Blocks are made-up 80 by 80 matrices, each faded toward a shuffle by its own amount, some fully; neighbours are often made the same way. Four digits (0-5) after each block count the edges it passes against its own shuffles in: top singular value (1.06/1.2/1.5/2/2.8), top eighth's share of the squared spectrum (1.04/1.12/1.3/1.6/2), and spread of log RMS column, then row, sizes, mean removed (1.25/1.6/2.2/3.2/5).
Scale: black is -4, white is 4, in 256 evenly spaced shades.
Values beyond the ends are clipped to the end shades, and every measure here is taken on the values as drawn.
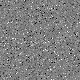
0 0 0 0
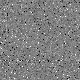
2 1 0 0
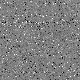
1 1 0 1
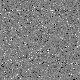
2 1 0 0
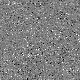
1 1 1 1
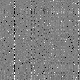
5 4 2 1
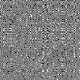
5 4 2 2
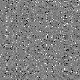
4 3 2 1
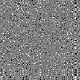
4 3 2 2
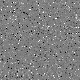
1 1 0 0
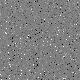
0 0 0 0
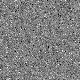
0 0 0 0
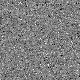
0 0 0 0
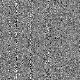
2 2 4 0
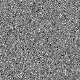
1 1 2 0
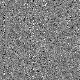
1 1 2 0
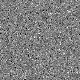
0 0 1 0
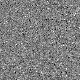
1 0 1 0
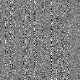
2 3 4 0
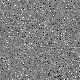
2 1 0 0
